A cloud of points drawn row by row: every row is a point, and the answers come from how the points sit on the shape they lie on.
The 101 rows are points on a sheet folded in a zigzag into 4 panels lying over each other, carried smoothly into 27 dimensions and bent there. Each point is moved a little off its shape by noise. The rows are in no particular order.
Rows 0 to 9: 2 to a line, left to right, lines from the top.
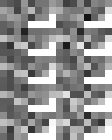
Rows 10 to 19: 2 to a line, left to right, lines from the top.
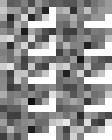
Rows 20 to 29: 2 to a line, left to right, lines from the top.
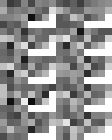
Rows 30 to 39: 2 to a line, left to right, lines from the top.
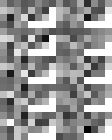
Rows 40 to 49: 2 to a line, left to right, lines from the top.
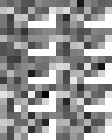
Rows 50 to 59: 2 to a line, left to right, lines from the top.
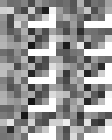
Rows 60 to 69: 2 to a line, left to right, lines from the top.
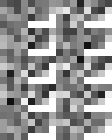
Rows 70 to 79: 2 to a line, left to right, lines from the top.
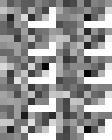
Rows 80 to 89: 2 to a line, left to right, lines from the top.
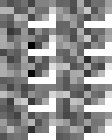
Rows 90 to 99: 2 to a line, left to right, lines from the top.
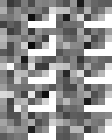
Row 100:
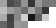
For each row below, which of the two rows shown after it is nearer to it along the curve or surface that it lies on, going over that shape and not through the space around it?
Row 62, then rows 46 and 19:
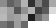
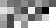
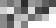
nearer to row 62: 46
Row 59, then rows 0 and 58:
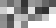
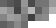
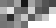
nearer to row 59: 58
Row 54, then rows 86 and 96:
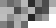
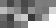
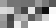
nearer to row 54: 96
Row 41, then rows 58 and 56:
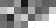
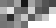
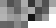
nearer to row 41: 58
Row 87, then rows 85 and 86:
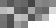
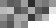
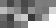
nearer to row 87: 86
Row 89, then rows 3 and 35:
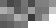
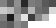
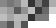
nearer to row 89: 3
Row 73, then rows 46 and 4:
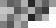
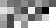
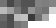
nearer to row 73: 46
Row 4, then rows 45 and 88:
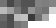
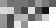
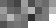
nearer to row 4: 88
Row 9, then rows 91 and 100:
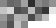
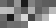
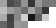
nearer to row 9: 100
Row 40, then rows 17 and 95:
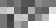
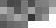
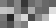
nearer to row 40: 95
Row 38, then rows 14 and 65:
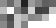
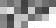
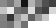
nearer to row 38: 65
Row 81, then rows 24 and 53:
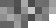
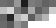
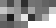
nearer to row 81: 53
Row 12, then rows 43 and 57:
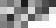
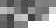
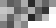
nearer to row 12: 43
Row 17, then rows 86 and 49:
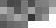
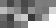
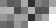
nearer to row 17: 86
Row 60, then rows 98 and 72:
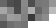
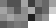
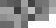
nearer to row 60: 72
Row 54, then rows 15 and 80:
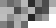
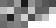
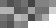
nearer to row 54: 80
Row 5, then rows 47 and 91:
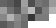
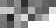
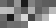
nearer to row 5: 47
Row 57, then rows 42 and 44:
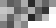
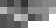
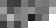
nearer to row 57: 44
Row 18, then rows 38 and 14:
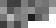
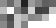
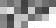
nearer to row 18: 14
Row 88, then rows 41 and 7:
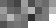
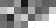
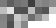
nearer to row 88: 7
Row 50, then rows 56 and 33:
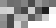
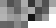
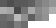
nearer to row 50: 56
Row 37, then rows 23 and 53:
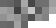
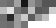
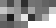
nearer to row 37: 53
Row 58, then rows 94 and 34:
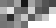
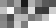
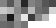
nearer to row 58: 94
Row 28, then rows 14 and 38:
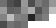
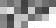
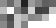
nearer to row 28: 14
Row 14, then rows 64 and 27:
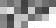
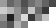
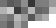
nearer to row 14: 27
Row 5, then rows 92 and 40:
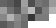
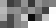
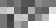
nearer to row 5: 40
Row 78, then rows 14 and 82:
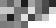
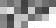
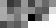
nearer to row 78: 14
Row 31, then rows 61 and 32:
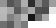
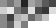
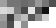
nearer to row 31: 32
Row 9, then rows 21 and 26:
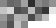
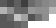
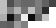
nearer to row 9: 26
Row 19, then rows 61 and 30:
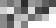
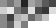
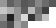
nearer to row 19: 61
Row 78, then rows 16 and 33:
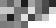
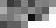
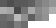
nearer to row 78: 33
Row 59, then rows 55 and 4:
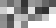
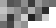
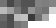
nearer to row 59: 4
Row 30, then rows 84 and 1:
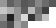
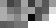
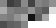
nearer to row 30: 1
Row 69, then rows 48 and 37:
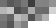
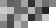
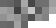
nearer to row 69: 37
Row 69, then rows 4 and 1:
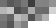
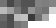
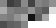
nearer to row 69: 4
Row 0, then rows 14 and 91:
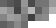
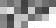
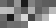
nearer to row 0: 14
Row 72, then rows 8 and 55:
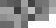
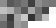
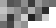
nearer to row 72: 8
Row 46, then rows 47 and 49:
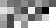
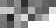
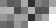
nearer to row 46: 49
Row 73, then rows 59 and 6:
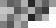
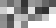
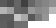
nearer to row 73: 59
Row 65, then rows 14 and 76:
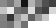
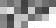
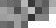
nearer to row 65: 14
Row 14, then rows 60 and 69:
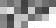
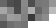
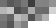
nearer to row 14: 69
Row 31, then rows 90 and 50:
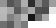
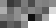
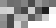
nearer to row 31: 50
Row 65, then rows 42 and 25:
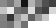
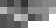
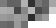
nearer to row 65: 42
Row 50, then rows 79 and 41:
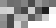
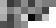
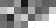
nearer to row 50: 79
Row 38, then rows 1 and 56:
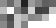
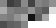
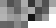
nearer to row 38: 1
